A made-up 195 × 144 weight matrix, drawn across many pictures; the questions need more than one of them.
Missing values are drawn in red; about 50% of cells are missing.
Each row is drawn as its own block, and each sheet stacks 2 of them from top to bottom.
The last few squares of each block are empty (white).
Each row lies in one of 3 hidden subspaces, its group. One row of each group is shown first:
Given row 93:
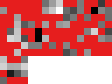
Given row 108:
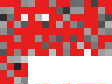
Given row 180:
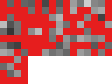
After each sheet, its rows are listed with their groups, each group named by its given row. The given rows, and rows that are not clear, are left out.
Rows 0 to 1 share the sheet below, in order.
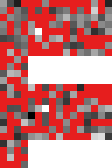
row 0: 93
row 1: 108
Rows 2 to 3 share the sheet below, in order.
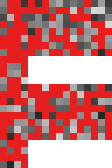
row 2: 180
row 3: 108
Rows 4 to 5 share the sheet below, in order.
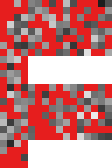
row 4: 108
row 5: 108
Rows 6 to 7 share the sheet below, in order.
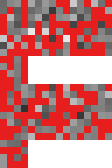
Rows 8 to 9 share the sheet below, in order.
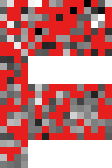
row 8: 180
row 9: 93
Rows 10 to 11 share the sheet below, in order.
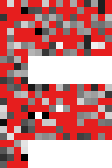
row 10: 180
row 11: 180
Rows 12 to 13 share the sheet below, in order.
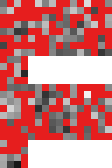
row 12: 108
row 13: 108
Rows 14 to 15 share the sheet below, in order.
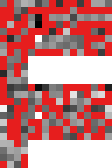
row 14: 93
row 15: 180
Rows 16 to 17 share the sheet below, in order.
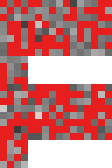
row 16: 93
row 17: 180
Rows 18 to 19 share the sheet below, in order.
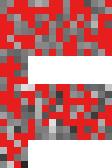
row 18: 180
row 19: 108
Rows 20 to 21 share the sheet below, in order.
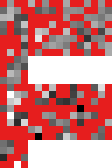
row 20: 93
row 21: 180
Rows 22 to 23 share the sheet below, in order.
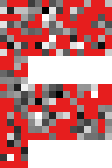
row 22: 180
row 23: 93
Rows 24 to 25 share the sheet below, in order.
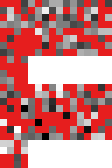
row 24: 180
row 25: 93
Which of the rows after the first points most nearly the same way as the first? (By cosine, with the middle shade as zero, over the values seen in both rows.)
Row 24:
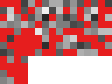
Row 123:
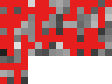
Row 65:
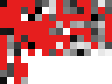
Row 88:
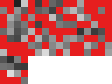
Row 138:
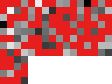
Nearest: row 138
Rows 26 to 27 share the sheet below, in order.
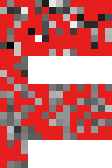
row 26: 108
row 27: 108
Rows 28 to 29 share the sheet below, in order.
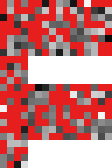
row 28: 108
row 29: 180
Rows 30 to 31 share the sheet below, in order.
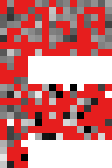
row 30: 180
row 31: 93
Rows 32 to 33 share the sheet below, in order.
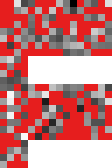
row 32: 93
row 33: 180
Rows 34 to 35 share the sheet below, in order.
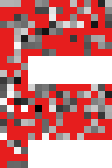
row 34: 180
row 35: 93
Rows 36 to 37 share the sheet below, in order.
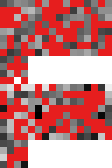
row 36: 180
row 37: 180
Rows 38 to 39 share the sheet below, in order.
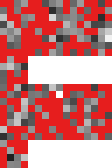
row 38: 108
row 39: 93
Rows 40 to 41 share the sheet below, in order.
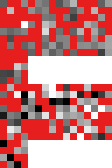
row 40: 93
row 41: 108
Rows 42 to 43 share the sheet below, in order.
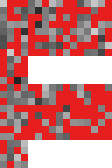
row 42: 108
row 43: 108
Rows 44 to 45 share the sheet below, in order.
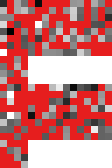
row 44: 180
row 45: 180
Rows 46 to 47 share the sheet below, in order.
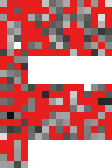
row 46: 180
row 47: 180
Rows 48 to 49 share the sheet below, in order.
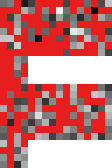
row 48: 93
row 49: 180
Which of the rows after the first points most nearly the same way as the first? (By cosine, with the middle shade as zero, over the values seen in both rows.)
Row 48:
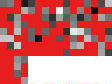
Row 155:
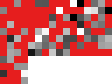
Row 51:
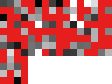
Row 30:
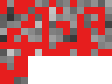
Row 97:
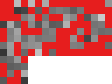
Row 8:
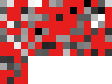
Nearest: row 8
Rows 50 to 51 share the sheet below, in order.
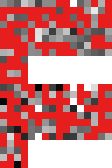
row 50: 93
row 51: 180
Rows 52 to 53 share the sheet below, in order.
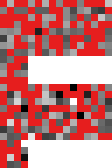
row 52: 180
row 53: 93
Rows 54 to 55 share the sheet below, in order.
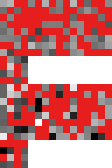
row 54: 108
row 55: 93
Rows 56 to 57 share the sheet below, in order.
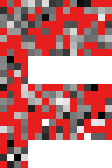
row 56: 108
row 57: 108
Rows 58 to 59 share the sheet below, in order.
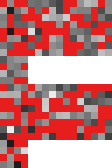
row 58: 180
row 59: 108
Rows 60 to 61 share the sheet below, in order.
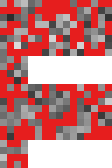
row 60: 180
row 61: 108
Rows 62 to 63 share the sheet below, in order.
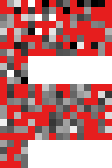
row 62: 108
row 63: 108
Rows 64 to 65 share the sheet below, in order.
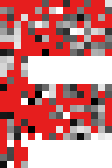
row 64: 93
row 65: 108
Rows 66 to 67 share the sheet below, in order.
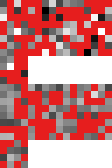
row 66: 108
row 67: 93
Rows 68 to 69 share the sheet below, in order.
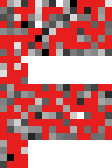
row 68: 93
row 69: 93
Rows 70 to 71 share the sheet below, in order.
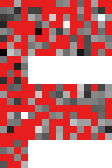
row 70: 180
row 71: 108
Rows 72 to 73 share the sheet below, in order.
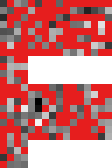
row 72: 108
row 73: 93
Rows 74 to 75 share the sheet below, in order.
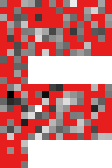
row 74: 93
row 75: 180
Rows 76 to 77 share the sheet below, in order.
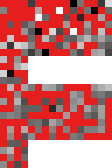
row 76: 93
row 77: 108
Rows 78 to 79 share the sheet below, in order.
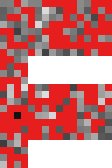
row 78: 108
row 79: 108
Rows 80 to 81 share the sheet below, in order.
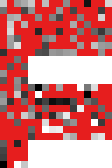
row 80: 180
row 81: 108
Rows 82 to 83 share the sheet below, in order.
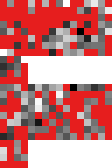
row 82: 93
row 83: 93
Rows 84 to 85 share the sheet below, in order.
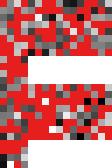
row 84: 93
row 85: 108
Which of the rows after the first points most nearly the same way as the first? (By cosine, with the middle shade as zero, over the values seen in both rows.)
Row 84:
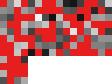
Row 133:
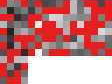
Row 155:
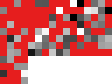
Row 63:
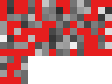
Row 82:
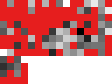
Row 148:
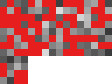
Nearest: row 155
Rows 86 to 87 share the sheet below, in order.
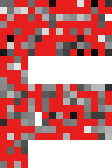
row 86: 108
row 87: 93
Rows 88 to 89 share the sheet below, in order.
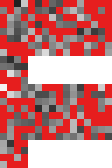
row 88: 93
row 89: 108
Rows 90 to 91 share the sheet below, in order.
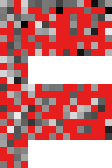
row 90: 108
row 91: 108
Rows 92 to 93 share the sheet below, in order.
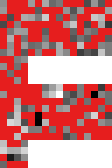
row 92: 180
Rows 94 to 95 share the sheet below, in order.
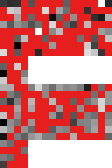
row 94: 180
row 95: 180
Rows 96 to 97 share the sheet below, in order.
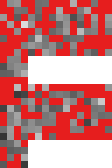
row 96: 93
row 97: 180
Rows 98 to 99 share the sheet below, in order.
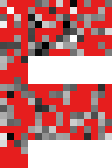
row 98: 180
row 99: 108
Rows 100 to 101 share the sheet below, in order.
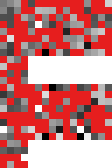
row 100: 93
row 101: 108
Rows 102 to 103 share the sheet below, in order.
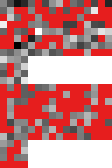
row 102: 180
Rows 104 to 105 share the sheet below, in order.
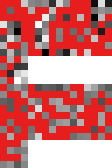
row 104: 108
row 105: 180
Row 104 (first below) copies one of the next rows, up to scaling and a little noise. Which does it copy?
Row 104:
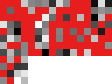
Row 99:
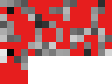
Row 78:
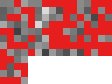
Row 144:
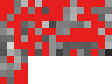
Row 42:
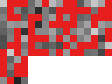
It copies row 78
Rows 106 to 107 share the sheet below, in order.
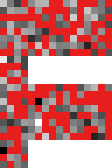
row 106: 108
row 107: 93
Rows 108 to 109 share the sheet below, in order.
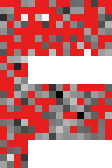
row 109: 93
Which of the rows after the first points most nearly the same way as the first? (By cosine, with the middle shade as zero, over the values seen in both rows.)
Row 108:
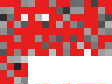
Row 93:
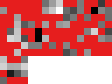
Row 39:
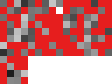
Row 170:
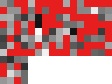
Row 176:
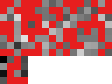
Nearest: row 39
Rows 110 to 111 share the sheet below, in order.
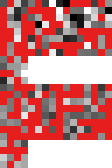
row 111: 108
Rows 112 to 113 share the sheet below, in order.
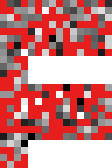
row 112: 180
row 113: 93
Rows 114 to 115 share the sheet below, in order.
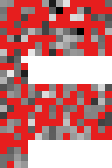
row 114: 93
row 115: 108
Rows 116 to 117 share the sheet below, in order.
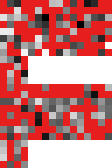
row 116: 180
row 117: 93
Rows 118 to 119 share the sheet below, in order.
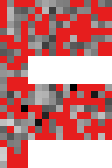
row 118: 180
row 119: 93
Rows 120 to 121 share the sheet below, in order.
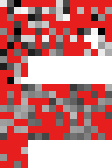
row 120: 108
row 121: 93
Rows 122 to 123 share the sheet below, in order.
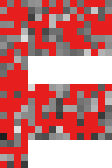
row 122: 108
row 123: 180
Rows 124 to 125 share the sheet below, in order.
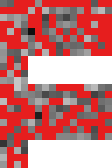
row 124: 180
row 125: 180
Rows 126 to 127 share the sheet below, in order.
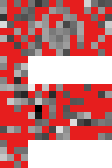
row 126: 180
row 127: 180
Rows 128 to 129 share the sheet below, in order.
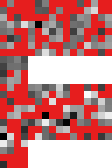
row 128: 93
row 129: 180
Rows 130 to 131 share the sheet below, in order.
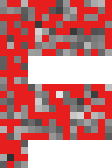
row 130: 93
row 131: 93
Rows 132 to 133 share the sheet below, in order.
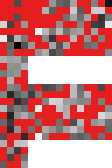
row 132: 180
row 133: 180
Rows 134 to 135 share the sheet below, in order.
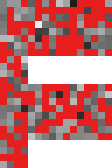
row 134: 93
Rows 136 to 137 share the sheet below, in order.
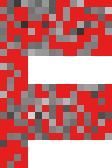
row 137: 180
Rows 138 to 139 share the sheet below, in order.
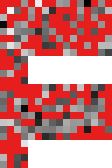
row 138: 180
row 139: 93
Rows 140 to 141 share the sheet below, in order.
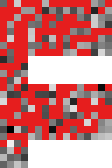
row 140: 180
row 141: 108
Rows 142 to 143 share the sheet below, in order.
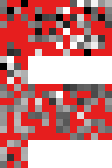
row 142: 108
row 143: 93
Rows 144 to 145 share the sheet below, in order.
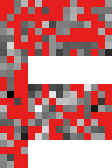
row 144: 108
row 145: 180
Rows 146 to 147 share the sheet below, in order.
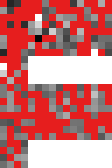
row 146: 93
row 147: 93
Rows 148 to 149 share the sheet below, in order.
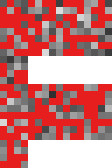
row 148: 108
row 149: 180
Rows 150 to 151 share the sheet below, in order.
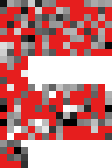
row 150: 108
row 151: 180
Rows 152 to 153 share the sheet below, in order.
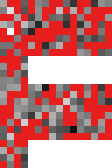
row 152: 180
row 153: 108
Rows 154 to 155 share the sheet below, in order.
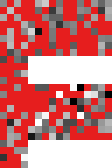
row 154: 180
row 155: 93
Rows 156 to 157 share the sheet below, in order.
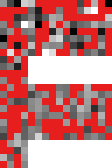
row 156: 93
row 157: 180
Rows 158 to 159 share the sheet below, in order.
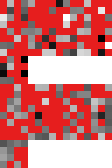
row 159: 180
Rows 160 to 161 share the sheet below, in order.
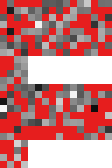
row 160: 180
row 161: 180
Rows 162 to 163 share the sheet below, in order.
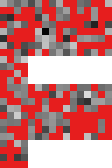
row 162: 180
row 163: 108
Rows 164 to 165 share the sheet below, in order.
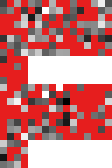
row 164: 108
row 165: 180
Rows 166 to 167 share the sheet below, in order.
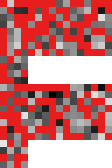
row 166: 180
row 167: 108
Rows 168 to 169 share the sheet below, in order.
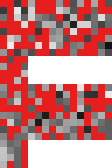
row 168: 108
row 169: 93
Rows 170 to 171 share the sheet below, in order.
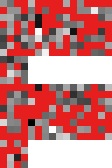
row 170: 93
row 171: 108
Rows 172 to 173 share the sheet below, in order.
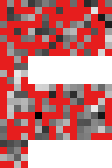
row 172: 108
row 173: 180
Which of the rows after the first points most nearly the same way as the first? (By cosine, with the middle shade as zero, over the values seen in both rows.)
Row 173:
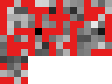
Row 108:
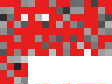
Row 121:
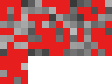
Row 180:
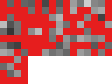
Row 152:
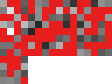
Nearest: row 152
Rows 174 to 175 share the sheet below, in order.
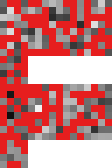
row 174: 180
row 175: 180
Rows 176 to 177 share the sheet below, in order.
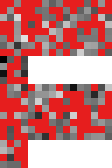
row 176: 108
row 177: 93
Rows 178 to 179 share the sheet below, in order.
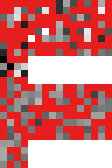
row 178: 108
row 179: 93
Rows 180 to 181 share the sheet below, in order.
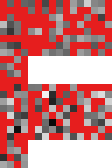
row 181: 180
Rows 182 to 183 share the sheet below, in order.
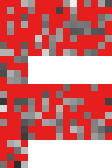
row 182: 93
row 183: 180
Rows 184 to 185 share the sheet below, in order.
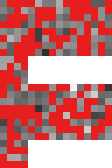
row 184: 93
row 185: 93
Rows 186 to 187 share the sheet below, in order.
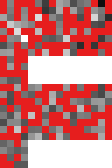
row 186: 108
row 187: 180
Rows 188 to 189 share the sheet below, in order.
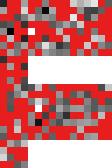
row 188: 180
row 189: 93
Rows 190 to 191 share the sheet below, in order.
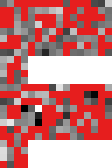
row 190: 93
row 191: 93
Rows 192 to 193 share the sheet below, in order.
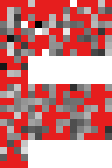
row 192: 93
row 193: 108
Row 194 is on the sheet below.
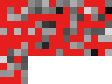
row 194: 108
